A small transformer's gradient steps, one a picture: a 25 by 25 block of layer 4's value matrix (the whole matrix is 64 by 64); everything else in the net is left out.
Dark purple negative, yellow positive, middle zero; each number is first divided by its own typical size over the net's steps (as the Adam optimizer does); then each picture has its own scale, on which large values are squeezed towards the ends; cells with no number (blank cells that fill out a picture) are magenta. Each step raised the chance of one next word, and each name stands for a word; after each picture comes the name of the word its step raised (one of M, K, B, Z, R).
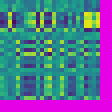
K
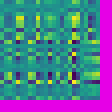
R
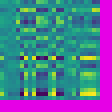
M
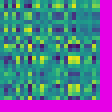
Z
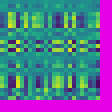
K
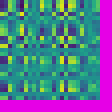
Z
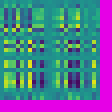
K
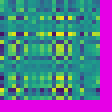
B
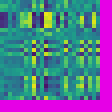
K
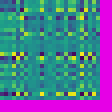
M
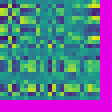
Z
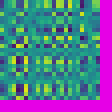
Z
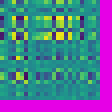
R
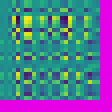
R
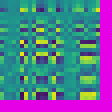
M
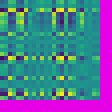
M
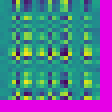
B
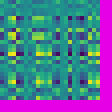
B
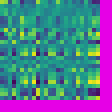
B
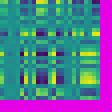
B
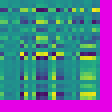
M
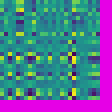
M
